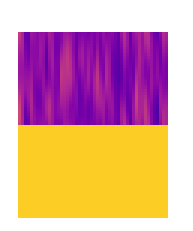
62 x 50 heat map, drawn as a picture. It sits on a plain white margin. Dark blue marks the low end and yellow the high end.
It is made of 2 by 1 panels. Panel 1,1: low, streaked downward. Panel 2,1: very high, flat.
